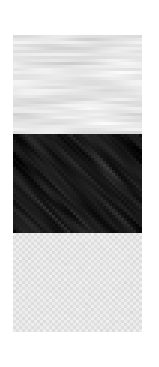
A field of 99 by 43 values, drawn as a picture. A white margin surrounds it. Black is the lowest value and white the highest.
It is made of 3 by 1 panels. Panel 1,1: very high, streaked across, faint in contrast. Panel 2,1: very low, slanting down to the right, faint in contrast. Panel 3,1: very high, checkered, faint in contrast.
